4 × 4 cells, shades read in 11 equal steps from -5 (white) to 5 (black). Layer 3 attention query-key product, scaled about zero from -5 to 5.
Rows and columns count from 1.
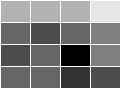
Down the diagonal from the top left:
-2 2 5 2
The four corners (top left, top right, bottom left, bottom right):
-2 -4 1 2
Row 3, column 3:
5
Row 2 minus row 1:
3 4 3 4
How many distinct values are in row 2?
3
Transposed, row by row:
-2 1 2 1 / -2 2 1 1 / -2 1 5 3 / -4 0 0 2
